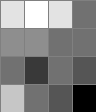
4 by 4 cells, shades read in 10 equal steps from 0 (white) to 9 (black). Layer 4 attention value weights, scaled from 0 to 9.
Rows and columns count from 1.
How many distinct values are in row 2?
2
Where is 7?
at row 3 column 2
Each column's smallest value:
1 0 1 5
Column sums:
12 16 17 25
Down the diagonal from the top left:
1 4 5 9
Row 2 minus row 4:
2 -1 -1 -4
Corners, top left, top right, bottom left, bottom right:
1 5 2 9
